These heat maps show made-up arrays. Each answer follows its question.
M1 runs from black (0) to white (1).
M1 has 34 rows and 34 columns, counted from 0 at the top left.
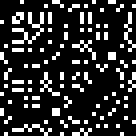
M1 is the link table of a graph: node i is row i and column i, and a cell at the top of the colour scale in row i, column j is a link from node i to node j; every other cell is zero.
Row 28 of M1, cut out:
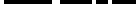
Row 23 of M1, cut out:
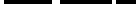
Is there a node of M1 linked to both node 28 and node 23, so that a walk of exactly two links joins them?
yes
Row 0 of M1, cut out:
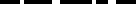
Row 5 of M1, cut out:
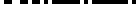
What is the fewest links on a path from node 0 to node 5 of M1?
1
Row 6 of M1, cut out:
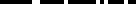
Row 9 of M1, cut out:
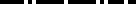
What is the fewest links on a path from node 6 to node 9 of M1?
1
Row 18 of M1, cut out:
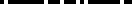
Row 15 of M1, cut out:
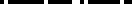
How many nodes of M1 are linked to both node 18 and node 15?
6
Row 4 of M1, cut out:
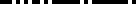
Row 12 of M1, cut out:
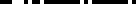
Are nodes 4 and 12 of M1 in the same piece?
yes
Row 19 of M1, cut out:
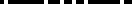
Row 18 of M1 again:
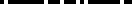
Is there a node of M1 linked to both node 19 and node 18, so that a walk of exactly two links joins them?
yes
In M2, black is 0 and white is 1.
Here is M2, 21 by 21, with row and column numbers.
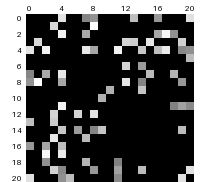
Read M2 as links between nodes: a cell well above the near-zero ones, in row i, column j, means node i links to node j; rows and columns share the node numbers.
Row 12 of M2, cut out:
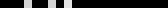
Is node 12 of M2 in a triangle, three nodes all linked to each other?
no
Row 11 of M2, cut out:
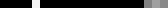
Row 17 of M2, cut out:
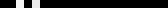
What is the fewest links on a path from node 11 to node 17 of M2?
2
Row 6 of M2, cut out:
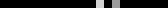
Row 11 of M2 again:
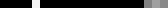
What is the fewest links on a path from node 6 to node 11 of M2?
3
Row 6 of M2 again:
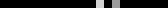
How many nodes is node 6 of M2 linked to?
2
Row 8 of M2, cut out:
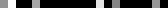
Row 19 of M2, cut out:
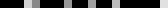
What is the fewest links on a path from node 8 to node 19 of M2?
1
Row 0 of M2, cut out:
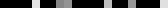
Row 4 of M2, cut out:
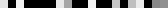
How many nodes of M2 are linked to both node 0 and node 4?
4
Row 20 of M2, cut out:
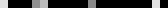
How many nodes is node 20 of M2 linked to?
5
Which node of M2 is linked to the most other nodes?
node 4
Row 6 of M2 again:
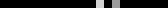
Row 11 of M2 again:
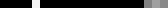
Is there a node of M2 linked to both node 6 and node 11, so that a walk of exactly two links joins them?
no
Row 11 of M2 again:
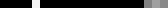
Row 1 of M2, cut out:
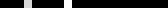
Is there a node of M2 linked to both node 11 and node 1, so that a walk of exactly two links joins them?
no
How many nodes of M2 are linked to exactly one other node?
2
